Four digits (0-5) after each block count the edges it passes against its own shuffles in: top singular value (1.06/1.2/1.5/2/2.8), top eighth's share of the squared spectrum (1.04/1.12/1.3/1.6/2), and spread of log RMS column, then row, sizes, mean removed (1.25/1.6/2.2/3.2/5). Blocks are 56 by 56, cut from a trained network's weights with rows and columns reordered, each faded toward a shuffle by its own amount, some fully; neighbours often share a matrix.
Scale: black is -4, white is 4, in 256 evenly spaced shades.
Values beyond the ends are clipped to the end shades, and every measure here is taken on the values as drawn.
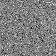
0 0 0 0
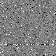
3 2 0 1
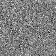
0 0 0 0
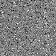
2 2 0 0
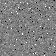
0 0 0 0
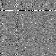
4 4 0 2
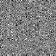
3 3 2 2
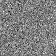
0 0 0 0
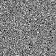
2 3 0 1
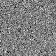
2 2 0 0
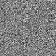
3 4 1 2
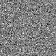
2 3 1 1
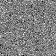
1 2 0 1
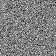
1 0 0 0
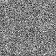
2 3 0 1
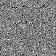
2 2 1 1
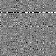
4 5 0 2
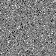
0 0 0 0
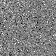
0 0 0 0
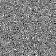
2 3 1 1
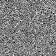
1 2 0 1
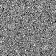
1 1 0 0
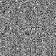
3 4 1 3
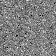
1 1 0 0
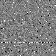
2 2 0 1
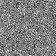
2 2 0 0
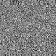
3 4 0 2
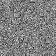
1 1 0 0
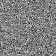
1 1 0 0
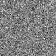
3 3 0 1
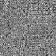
3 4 1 2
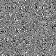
2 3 1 1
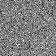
0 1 0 0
